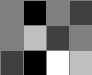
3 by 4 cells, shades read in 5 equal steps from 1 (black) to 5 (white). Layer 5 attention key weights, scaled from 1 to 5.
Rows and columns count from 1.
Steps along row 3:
down up down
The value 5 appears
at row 3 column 3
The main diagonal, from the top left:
3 4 5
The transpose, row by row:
3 3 2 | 1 4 1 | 3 2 5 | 2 3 4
